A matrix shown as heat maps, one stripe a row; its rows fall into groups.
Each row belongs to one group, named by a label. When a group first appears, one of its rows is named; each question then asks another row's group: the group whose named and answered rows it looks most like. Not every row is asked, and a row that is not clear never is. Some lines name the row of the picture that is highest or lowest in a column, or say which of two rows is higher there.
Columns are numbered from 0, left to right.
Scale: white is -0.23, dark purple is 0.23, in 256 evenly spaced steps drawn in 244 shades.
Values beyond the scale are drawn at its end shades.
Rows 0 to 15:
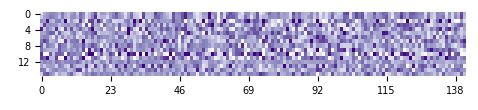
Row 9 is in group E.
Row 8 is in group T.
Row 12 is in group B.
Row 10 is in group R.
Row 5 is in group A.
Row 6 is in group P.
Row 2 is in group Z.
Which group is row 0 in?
A
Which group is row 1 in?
A
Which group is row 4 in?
R
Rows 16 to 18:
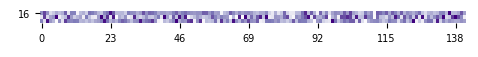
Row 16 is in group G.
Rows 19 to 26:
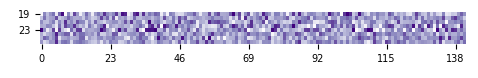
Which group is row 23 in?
E
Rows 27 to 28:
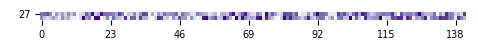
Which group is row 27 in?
P
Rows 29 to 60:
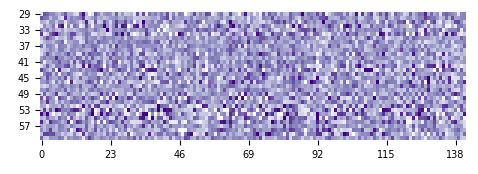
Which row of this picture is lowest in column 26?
41
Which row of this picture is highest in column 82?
54
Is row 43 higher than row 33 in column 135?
Yes
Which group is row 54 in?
P
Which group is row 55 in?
Z
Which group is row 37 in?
T
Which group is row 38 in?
A
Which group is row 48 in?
Z
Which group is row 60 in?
R
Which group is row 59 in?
A
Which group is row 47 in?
A
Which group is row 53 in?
B
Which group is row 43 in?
E
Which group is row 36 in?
R
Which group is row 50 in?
T
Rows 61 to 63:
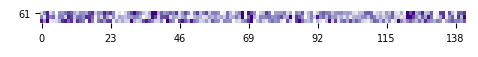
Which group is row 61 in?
G
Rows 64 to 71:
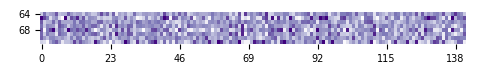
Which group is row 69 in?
T
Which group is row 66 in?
E
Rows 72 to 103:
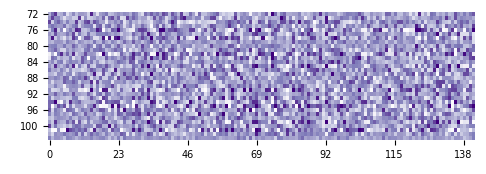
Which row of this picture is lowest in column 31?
87
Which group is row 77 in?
Z
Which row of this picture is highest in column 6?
101
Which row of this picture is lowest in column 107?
91
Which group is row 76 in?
G
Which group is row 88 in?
B
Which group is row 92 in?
Z
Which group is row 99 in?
Z
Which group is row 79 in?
Z
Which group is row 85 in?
Z
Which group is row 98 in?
A
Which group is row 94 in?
P
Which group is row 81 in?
G
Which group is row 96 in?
T
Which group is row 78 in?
G
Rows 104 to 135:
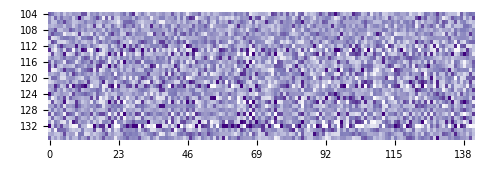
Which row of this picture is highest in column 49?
132
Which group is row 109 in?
E
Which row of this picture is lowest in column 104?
132
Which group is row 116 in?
T
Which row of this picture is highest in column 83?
132
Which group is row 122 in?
B
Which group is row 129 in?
T
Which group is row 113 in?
R
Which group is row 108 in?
P
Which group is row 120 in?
G
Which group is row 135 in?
A
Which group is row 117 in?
P
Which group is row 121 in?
A
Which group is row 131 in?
B
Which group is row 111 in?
G
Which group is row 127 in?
G
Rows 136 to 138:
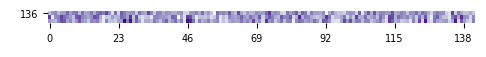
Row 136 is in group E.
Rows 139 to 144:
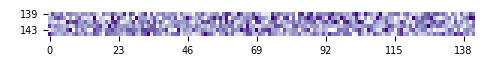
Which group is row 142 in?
P
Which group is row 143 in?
R
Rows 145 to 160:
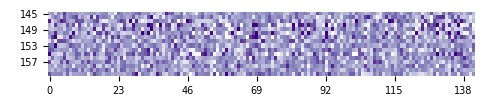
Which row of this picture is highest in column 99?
155
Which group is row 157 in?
E
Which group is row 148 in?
Z
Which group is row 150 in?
Z
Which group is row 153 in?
P
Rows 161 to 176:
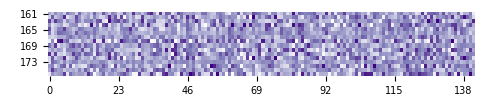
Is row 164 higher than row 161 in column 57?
No
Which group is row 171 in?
P
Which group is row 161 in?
Z
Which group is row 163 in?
P
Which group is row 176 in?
A
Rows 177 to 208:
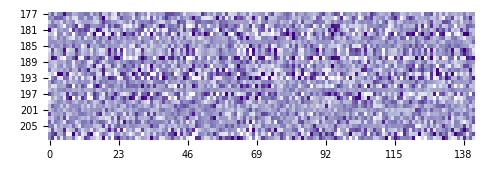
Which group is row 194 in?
E
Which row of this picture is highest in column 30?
191
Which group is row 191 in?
A
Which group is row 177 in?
B
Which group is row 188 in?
G
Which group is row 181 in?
R
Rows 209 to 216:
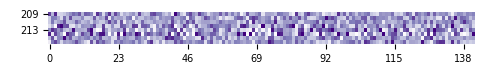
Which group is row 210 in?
P
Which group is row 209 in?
P
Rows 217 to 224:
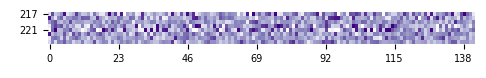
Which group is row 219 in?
P
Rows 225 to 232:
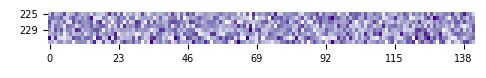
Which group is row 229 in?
G
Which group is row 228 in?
T
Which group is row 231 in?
P
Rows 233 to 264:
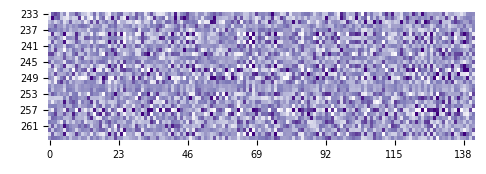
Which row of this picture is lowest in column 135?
239
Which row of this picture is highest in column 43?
257
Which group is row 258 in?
Z
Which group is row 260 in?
P
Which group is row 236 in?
B
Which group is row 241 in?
T
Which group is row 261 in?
B
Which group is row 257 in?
Z
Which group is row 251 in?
T
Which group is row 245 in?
T
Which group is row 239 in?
G
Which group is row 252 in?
T
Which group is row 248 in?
Z
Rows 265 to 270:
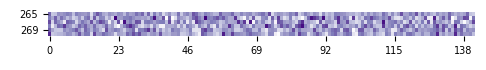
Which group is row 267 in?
T
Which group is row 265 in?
R
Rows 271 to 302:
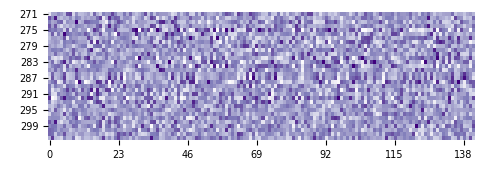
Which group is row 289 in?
T
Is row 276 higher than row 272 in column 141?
No
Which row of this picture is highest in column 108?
283
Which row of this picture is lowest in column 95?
288
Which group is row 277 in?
A
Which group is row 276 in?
B
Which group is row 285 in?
G
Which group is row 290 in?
E
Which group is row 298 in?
P
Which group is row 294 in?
A
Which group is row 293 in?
R
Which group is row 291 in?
R
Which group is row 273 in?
G
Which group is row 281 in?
Z
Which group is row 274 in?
P
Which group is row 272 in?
P
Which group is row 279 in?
R
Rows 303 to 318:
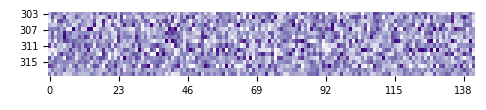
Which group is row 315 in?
B
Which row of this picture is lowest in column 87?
310
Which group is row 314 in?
T
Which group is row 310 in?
B
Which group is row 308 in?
B
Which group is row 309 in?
B
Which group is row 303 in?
E
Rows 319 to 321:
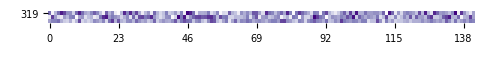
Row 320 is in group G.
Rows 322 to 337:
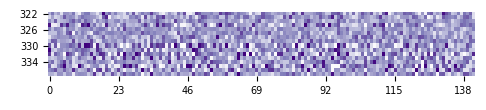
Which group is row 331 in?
R
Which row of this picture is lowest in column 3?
330
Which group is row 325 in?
E
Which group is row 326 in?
T
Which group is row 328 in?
A
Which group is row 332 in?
T
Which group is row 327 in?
R
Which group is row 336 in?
Z
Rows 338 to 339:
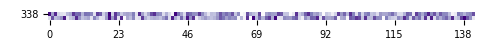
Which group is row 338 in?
P
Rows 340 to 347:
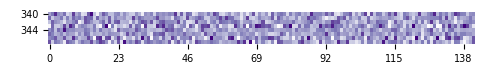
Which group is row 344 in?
B
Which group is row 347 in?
T
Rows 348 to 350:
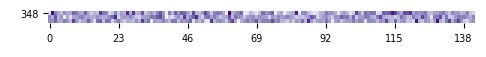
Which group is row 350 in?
Z
